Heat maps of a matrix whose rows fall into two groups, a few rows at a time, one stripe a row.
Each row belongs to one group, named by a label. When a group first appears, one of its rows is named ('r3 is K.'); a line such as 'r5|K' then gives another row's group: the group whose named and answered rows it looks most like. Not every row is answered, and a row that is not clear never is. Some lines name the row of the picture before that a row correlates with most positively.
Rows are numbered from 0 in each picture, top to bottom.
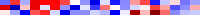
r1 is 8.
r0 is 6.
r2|8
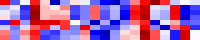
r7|8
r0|8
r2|6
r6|8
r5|6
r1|6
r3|6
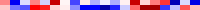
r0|8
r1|8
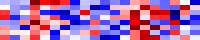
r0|6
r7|8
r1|8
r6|6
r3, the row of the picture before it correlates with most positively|0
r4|6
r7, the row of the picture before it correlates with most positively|1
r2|8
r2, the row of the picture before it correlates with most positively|0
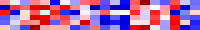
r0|6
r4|6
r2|8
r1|6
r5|6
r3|6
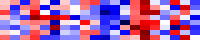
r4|6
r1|8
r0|6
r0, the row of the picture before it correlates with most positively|0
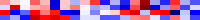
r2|8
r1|6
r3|6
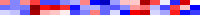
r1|6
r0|8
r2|6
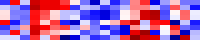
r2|8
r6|6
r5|6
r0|6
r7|8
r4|8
